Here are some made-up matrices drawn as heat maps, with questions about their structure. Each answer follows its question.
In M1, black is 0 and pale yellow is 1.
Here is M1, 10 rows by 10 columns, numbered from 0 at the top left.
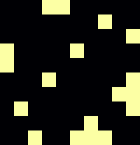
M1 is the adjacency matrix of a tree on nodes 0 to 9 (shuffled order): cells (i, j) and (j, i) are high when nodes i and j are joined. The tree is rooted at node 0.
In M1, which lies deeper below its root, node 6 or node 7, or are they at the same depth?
the same depth
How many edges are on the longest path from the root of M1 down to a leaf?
5
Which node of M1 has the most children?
9
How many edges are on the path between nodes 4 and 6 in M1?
5
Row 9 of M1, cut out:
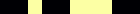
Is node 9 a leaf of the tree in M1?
no
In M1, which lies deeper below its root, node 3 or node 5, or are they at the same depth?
node 5
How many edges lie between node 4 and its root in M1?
1
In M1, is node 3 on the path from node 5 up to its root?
yes
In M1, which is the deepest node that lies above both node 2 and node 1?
9
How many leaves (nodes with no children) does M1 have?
4
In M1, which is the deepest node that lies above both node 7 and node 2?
9
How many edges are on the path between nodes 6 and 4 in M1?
5
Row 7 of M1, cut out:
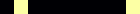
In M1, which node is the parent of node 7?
9
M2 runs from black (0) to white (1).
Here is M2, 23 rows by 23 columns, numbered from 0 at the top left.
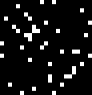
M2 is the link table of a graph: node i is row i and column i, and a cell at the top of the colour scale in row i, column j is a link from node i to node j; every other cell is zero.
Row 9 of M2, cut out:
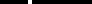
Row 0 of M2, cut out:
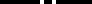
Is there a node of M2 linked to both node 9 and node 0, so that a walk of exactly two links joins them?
no
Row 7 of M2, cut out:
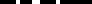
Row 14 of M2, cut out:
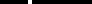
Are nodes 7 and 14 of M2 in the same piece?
yes
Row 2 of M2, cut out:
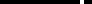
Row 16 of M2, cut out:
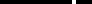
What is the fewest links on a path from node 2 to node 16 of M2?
5
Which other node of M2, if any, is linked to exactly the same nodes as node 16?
node 17
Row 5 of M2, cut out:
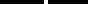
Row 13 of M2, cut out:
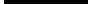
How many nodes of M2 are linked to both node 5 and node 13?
1
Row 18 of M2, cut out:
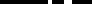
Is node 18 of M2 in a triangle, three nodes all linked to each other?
no
